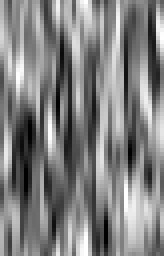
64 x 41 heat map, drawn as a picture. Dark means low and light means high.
The grain runs up and down. The bottom right is the ninth with the highest average. No overall slope runs across the table. Neither half mirrors the other.
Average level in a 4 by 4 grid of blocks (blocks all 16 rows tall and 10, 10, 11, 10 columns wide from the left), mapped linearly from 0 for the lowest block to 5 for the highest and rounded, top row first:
4 3 4 1 | 3 1 3 2 | 0 1 3 2 | 2 2 2 5
